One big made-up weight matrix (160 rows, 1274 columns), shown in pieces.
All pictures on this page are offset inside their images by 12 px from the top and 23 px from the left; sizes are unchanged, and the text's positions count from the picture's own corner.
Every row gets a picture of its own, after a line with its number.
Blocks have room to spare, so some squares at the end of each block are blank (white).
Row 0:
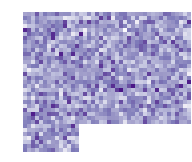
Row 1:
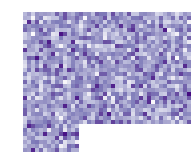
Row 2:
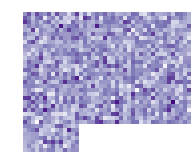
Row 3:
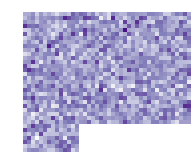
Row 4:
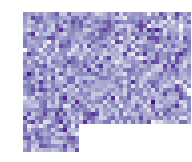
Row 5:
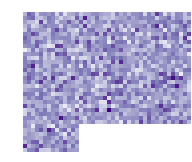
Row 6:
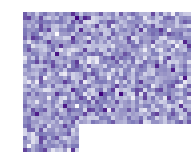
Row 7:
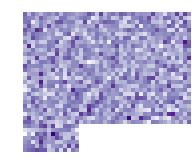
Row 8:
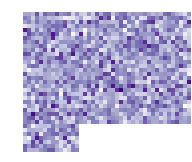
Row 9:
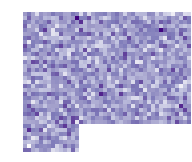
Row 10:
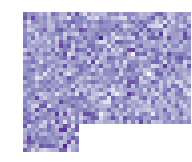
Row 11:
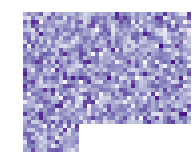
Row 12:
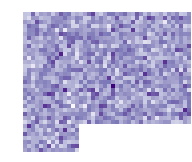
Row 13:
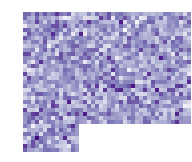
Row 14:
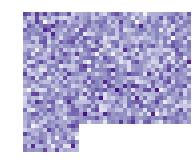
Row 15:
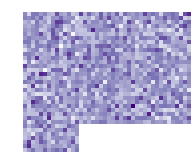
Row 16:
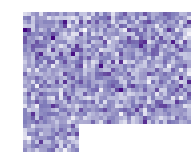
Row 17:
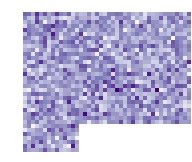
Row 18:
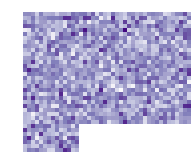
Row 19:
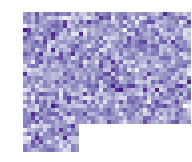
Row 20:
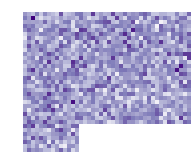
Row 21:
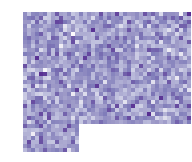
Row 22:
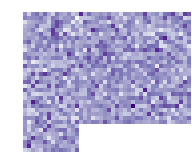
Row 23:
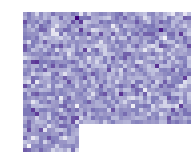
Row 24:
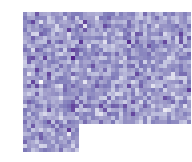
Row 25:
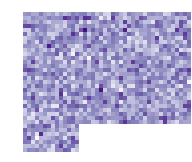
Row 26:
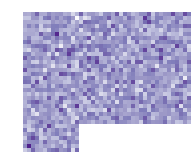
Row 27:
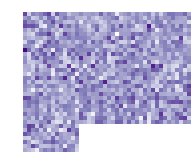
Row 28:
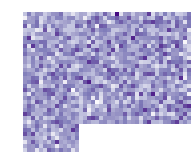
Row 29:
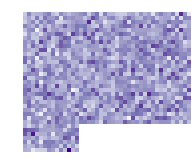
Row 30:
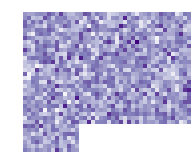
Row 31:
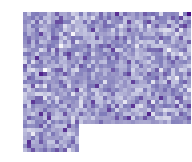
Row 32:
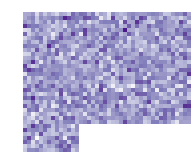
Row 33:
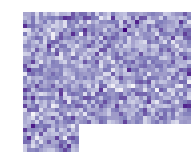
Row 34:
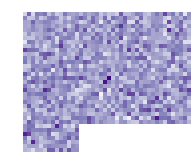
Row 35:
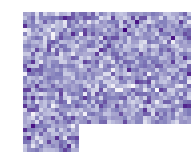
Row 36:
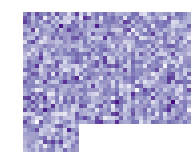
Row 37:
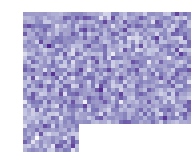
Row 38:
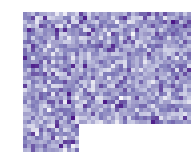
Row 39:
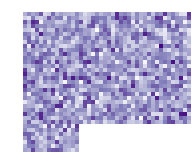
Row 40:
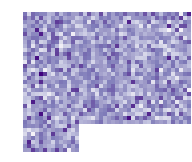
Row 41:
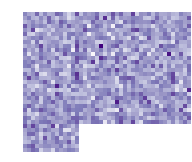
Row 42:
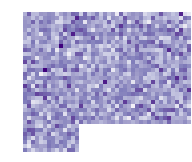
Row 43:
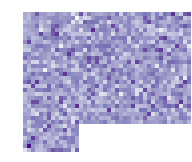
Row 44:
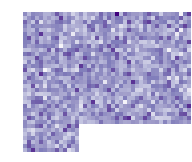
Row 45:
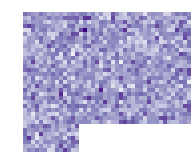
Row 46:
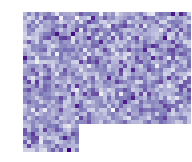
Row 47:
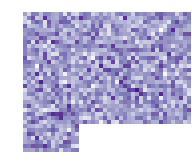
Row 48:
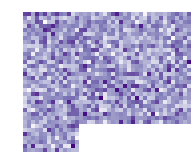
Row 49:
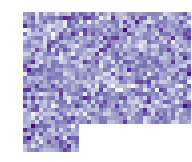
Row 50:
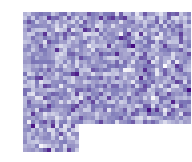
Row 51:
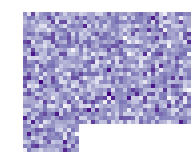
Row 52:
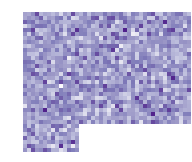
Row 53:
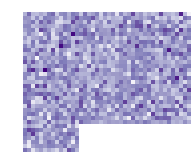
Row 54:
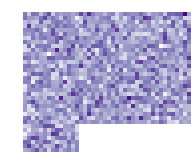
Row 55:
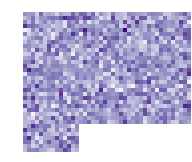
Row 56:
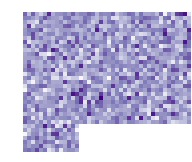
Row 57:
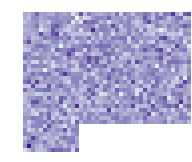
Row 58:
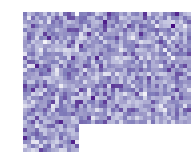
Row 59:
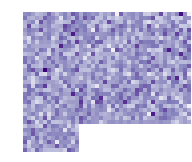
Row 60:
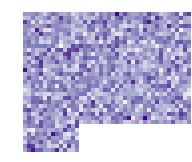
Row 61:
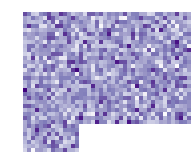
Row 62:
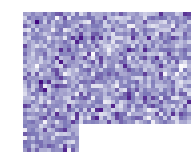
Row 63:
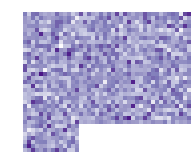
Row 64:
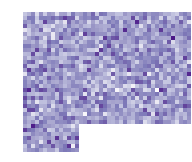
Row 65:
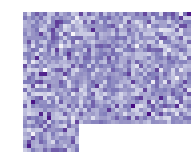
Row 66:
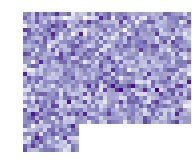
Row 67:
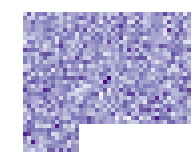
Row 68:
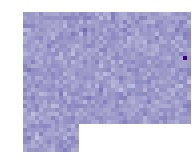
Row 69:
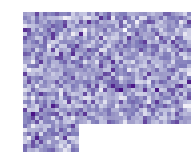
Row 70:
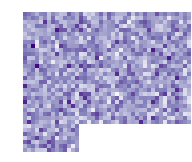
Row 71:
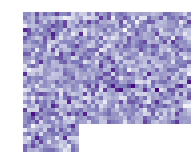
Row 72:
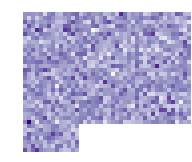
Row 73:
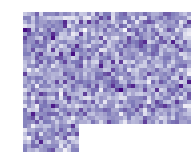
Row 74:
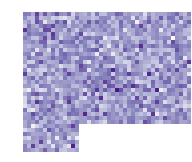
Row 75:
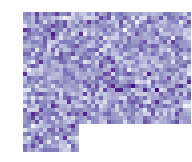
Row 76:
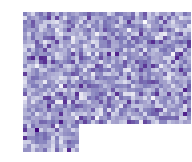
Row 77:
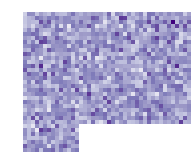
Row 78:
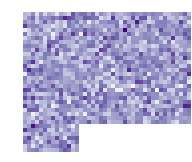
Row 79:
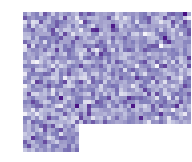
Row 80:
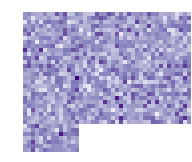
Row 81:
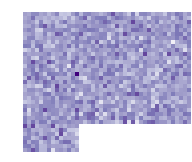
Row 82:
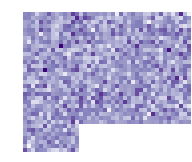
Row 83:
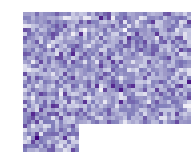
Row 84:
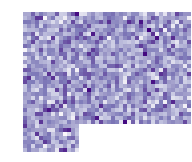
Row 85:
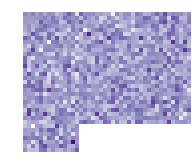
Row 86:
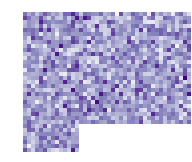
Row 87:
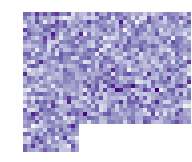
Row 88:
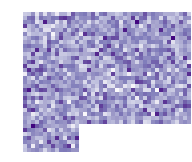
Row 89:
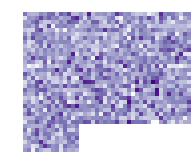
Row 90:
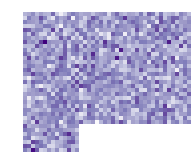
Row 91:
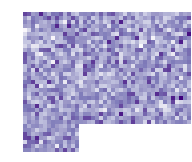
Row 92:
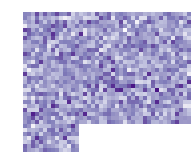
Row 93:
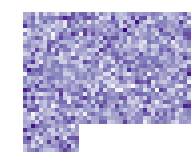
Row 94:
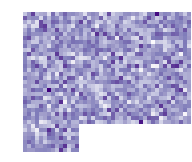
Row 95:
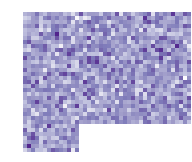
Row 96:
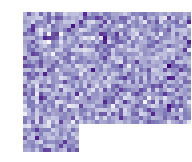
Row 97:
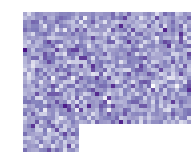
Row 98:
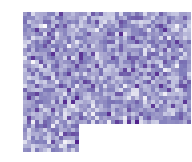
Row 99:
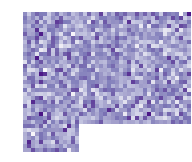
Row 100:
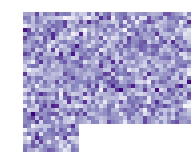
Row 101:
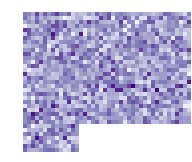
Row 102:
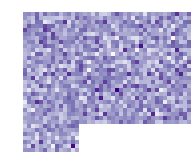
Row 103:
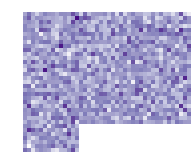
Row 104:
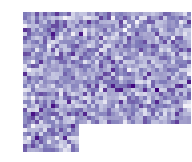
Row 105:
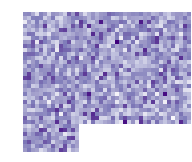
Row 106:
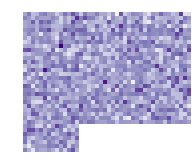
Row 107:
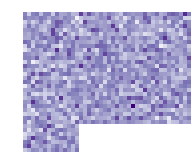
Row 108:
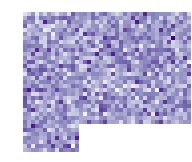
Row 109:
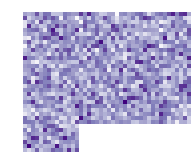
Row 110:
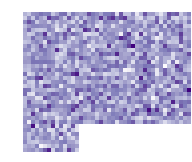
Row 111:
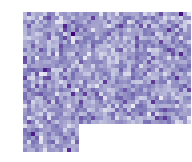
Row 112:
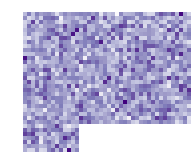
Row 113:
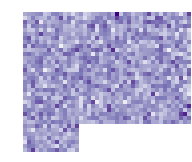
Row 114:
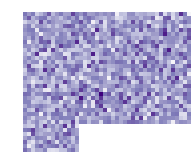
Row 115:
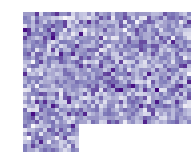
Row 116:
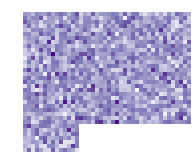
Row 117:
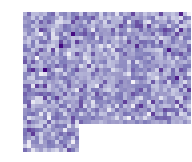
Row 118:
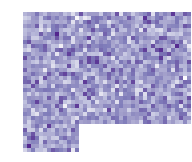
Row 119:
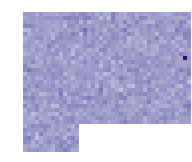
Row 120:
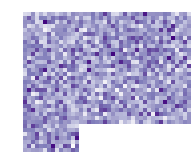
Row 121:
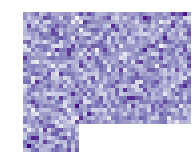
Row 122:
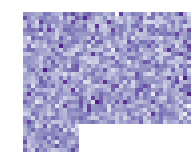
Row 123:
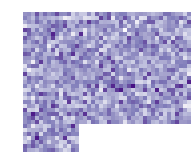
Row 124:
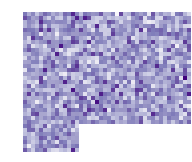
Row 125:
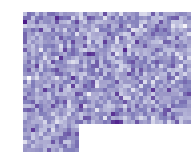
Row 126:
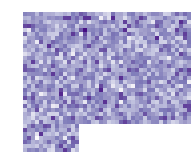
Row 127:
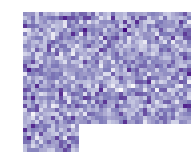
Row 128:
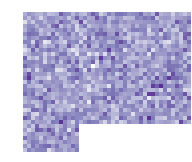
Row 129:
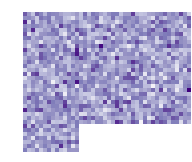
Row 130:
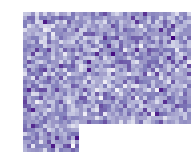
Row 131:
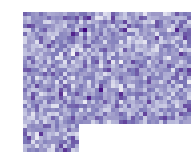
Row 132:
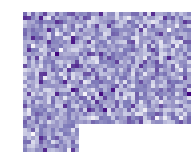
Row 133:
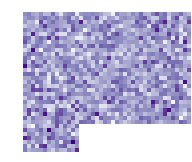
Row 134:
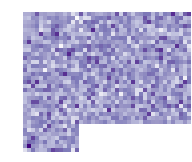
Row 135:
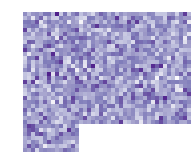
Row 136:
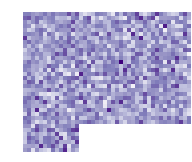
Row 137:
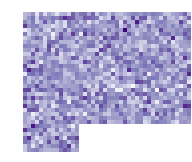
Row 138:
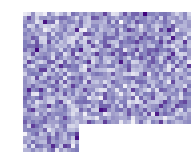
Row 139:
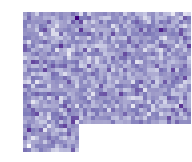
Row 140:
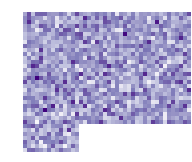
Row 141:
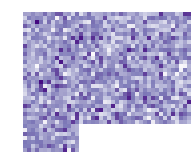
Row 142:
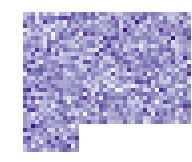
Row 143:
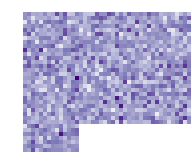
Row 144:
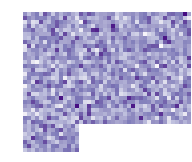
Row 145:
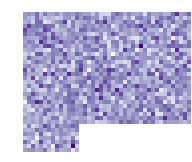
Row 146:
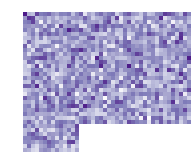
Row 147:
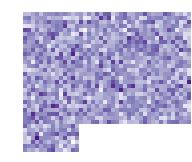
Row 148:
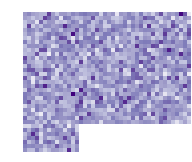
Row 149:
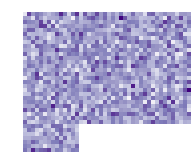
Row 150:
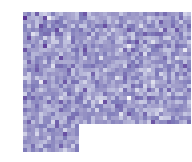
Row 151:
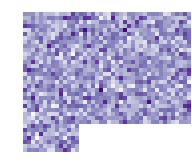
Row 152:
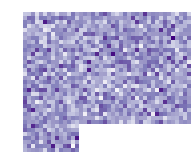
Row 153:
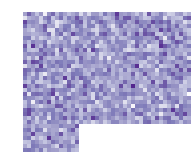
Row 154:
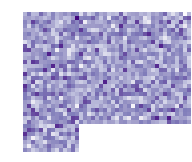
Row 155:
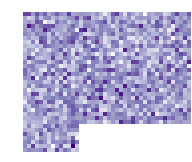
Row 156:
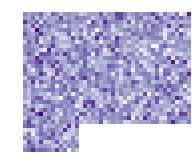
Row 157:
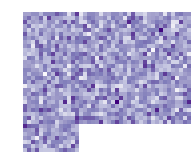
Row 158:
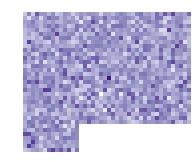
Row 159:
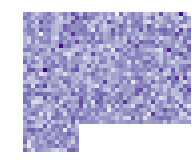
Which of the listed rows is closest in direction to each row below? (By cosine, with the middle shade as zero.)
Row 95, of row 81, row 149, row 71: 71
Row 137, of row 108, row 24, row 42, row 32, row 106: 32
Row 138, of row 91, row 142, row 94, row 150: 142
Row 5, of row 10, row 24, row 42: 10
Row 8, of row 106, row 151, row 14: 14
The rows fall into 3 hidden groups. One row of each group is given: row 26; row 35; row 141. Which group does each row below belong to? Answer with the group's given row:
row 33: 35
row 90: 141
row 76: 141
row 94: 141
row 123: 35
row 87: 35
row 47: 141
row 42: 26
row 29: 26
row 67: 26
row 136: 141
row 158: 26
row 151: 35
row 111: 26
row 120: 35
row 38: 141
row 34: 26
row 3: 35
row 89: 141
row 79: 26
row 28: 26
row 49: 35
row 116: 141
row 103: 26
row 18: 35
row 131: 35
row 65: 26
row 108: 35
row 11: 26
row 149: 141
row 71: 35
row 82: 26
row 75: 35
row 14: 35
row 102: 35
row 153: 26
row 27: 141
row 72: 26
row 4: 141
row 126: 35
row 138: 35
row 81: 141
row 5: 141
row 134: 26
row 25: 35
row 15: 26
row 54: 26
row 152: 35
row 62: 141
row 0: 35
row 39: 26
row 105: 141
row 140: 141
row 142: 35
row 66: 35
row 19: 35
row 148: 26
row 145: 35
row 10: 141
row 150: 141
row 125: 141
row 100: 35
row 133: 141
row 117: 26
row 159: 26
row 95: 26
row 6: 26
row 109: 26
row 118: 26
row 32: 35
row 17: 35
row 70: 141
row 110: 141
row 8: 35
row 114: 26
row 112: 26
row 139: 26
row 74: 35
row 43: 26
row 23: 26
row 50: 141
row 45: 35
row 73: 35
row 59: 26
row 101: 35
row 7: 26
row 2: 141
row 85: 141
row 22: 26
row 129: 141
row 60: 26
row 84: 141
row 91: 35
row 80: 141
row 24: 141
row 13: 35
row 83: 35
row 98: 141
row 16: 35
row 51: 141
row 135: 141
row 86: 26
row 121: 26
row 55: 35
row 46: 26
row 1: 141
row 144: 26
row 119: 35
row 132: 26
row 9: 26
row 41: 141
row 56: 26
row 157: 141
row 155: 35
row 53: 26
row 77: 141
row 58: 141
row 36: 141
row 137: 35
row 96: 141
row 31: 26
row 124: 26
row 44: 26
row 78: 35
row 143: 141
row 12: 141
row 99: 26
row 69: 35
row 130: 35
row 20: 141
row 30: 141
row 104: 35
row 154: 26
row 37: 35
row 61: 141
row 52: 141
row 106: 26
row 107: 26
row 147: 35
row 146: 141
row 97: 141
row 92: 35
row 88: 35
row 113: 26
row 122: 26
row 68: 35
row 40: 26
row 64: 35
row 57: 26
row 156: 26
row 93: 35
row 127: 35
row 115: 35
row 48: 35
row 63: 26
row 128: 141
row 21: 26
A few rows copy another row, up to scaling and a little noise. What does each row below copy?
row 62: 141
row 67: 34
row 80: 143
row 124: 86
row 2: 36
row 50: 110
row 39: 11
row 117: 53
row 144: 79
